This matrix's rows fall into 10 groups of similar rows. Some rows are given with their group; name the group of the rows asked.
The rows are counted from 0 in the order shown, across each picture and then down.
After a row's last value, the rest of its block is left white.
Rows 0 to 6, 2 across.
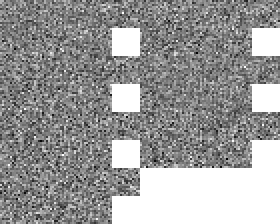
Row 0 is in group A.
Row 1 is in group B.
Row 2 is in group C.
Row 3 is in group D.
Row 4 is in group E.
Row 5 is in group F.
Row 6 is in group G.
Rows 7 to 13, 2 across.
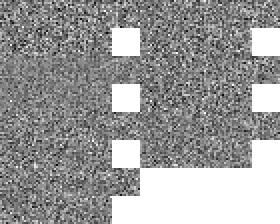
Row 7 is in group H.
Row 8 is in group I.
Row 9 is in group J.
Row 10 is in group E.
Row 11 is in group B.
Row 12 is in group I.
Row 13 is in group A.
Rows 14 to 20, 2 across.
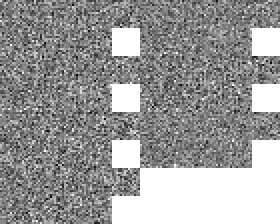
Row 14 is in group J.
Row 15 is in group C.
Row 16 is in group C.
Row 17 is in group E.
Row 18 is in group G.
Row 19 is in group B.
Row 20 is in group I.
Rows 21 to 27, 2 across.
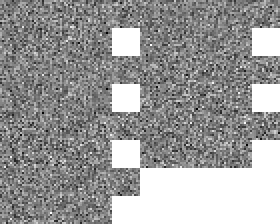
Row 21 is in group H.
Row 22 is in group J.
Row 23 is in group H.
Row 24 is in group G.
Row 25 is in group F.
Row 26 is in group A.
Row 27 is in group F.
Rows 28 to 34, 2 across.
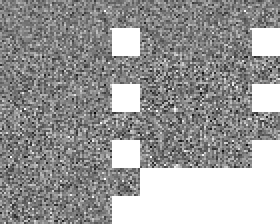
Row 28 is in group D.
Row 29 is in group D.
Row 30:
C
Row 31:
B
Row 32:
J
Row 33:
E
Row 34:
F
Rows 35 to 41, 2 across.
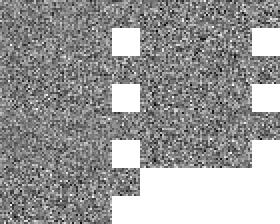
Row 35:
J
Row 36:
G
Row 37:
I
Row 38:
F
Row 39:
A
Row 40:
F
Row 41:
F
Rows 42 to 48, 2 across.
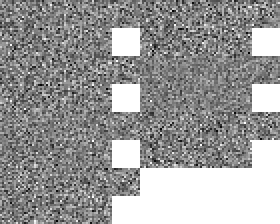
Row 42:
E
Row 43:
E
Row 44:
E
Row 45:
J
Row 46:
B
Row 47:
F
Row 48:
B
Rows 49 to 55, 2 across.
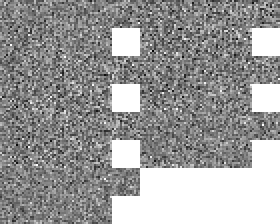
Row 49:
J
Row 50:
E
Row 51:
I
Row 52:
C
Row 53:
I
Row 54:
A
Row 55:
D
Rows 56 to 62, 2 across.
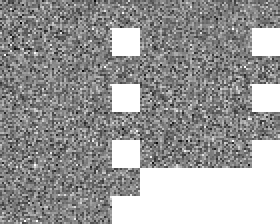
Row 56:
F
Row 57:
F
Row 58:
D
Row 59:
D
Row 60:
B
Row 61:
E
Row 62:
C
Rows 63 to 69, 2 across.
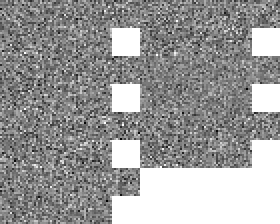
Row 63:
C
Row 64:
B
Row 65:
C
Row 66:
H
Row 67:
A
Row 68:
C
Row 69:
H
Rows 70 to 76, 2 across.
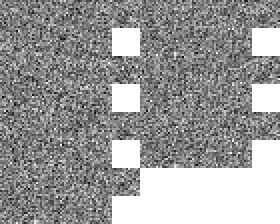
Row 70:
G
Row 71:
B
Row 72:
A
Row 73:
J
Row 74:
F
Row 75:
B
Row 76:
B
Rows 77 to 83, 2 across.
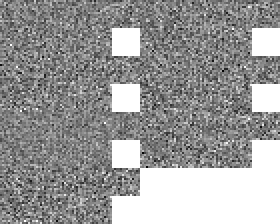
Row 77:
J
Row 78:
E
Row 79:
C
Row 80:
D
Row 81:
D
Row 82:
A
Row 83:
C
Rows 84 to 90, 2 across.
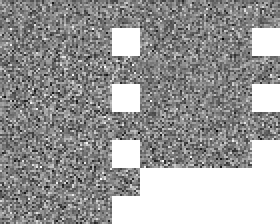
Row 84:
E
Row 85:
E
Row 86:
I
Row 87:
J
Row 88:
A
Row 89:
F
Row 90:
G
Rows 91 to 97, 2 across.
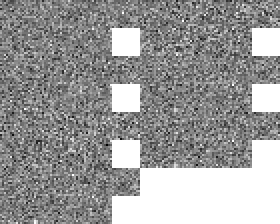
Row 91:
F
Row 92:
G
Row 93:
C
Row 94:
B
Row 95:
H
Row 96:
B
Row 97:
B
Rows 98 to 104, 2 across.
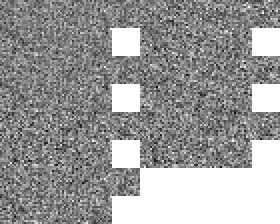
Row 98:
D
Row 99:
A
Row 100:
D
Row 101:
G
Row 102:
F
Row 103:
F
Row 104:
D
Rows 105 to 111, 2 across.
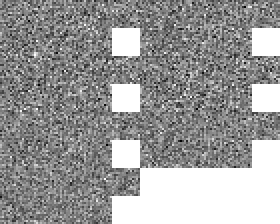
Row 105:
B
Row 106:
E
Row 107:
C
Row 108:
G
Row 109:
H
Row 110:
E
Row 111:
D
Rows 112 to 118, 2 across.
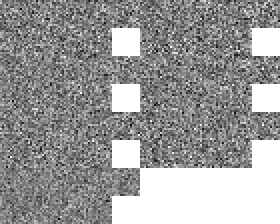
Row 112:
G
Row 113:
I
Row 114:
I
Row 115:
A
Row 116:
J
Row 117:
F
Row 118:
H
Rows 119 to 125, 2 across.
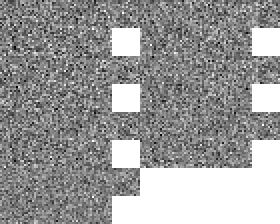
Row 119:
F
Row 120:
H
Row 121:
G
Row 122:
H
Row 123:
F
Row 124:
F
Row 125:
B
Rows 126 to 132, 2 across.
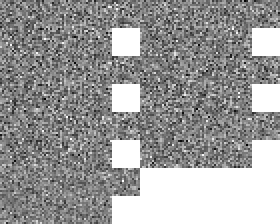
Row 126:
E
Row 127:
B
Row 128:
E
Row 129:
G
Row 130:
H
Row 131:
E
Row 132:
A
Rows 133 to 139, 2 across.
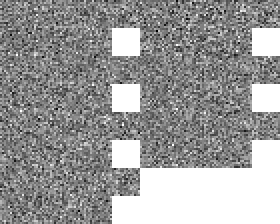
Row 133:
B
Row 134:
G
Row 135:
F
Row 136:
I
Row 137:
A
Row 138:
I
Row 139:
H
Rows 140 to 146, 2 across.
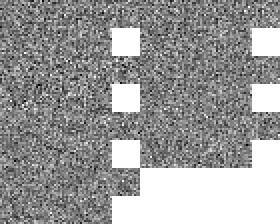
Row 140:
C
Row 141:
C
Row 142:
H
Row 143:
C
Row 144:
A
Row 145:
H
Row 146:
F
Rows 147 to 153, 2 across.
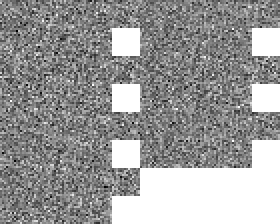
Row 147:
G
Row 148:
E
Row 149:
J
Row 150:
I
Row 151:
A
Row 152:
E
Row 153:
I
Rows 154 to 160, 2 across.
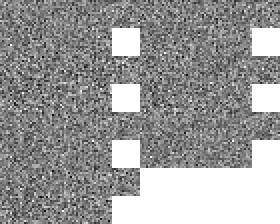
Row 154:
J
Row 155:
C
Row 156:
C
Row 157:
F
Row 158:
E
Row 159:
J
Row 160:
E
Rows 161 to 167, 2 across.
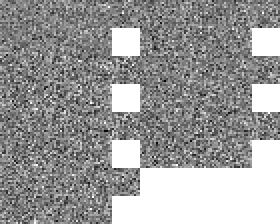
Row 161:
A
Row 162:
F
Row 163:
I
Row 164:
G
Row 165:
I
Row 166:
I
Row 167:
B
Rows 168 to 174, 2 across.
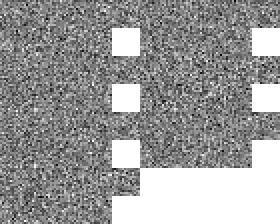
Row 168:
G
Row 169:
F
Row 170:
B
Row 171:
H
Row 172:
B
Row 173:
E
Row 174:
E
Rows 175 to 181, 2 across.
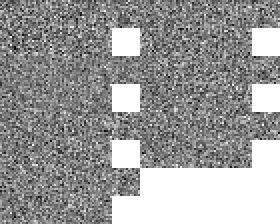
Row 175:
F
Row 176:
E
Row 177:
D
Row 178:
B
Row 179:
I
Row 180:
A
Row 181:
H
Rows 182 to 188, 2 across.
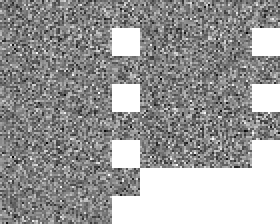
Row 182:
I
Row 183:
H
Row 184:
G
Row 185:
F
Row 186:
I
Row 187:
I
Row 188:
A
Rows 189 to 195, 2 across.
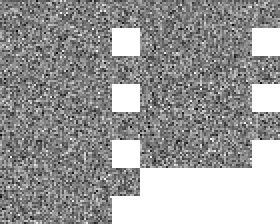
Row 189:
G
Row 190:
E
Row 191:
G
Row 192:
F
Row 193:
H
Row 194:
H
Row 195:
D
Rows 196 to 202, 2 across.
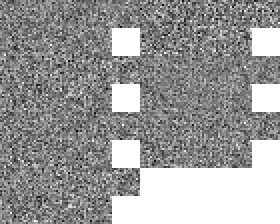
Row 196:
F
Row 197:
C
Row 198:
H
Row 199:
D
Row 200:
F
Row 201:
D
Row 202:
H
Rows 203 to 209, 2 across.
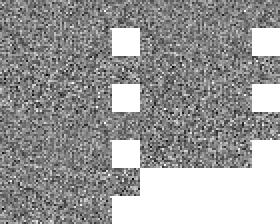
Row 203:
D
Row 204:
D
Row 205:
G
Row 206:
E
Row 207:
D
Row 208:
C
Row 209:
A
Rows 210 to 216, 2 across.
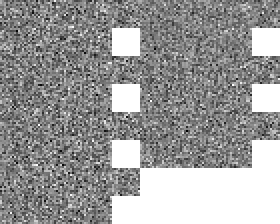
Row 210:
G
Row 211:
A
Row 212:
E
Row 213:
J
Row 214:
I
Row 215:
G
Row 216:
H
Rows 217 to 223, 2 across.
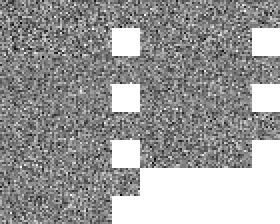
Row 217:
F
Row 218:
G
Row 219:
C
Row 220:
C
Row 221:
C
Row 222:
E
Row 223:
H
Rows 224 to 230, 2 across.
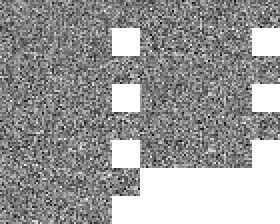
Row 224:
D
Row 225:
F
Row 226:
J
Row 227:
H
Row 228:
C
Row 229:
H
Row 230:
A
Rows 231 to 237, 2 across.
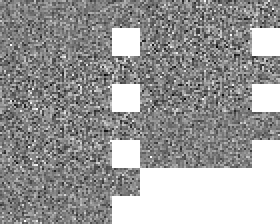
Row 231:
J
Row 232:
I
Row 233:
I
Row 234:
E
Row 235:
I
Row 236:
J
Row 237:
C
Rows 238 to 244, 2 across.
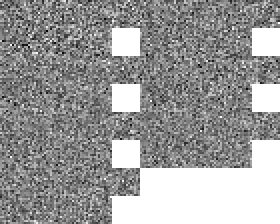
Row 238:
I
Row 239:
J
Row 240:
A
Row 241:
H
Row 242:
J
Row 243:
I
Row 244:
D
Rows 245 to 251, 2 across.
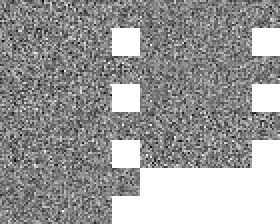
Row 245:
H
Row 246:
J
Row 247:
C
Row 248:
J
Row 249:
F
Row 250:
E
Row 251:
E
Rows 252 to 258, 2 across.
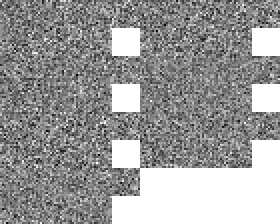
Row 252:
I
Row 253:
G
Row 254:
C
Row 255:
J
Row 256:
G
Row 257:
D
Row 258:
A
